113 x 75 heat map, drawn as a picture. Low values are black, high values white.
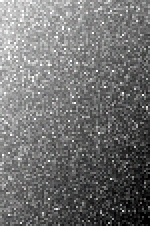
Slope: up to the top left. Mirror symmetry: none. Ninth with the lowest average: bottom right. Histogram: bell-shaped.
